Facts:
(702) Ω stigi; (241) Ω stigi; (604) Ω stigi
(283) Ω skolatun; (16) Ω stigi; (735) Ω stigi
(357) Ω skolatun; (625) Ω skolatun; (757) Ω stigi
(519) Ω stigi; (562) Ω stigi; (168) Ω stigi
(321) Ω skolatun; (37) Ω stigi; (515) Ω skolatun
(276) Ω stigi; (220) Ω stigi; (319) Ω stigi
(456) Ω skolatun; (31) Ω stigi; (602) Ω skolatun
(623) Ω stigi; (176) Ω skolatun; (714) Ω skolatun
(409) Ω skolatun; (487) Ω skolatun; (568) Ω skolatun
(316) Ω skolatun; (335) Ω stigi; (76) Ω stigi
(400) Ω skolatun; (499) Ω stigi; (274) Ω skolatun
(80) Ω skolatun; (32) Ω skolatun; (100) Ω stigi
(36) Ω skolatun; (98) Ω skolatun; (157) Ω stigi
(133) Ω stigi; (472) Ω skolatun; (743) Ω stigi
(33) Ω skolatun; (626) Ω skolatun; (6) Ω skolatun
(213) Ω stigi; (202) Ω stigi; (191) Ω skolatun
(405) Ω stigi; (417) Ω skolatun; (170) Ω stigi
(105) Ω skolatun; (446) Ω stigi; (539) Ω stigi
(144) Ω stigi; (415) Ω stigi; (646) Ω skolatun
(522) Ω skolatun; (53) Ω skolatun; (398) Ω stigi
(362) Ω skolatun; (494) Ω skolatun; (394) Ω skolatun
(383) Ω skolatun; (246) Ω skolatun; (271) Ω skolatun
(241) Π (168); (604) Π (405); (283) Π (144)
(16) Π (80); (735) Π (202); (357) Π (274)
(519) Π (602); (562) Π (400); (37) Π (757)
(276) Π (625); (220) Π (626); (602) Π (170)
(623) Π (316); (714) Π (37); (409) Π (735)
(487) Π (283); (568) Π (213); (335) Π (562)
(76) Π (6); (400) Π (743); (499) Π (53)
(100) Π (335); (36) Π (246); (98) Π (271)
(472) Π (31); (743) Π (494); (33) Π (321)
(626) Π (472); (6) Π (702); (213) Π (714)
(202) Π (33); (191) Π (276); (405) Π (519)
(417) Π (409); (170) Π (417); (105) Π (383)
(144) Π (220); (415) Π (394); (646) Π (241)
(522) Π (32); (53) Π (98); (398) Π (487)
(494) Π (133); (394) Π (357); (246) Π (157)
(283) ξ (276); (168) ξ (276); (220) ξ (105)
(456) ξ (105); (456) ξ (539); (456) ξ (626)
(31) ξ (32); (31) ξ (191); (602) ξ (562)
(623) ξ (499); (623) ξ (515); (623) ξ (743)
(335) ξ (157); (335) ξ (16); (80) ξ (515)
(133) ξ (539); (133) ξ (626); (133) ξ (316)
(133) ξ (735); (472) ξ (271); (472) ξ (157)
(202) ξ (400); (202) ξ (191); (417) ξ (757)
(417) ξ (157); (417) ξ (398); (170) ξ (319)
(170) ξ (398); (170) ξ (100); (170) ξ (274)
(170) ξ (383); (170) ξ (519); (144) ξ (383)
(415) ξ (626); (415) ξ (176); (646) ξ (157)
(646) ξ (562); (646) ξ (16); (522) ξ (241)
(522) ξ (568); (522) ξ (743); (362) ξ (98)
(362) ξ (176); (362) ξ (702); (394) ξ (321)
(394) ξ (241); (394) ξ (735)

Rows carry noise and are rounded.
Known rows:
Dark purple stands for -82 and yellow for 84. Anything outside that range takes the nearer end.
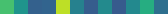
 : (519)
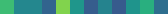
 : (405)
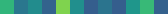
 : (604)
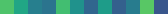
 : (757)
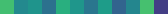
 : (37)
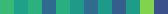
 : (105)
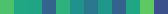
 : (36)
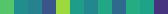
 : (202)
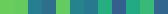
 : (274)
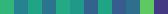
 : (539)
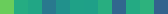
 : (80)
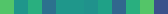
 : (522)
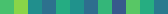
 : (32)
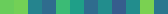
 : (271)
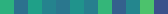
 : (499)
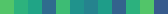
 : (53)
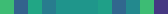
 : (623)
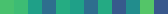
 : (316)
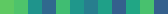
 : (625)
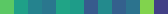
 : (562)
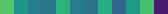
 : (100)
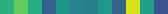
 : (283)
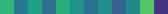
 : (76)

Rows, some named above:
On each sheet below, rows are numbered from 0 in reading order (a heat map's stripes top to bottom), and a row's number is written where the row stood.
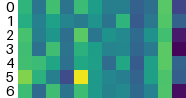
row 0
(133)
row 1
(743)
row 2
(144)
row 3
(220)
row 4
(316)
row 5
(417)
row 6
(220)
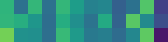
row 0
(133)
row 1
(168)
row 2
(335)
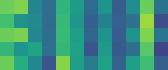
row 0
(271)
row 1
(16)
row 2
(271)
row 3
(702)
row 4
(409)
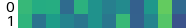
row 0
(494)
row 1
(499)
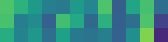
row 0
(515)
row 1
(735)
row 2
(398)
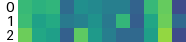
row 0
(487)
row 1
(568)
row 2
(646)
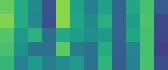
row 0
(409)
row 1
(33)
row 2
(394)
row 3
(319)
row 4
(241)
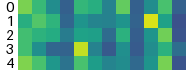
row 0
(321)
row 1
(283)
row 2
(626)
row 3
(519)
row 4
(472)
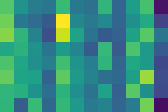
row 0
(100)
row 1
(170)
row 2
(602)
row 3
(276)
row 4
(31)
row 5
(646)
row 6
(168)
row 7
(415)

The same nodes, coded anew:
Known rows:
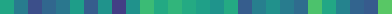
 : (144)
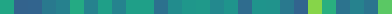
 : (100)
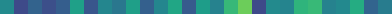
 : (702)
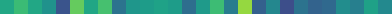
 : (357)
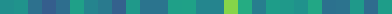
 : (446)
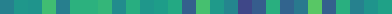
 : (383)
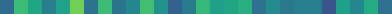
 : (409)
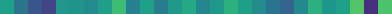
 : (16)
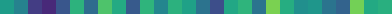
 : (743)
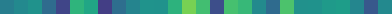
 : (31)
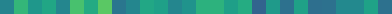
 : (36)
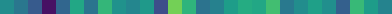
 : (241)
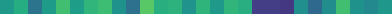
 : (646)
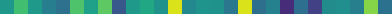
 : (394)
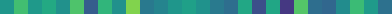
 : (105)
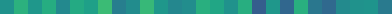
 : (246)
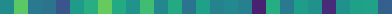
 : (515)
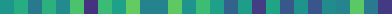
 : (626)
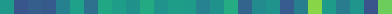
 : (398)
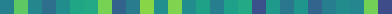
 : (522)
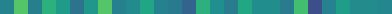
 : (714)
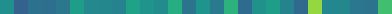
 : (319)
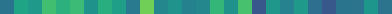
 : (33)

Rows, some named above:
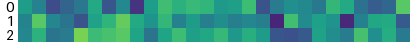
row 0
(144)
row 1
(515)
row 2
(602)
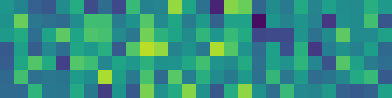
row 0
(133)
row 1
(80)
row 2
(646)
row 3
(283)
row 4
(32)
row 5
(568)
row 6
(202)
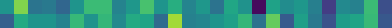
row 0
(80)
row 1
(321)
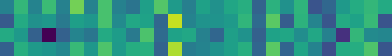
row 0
(494)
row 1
(321)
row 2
(499)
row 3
(321)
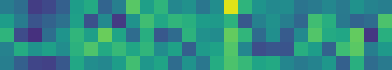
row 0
(168)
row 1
(144)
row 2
(562)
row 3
(271)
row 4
(276)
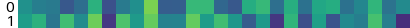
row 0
(539)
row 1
(626)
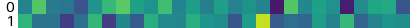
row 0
(515)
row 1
(415)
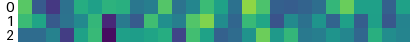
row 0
(335)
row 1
(220)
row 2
(735)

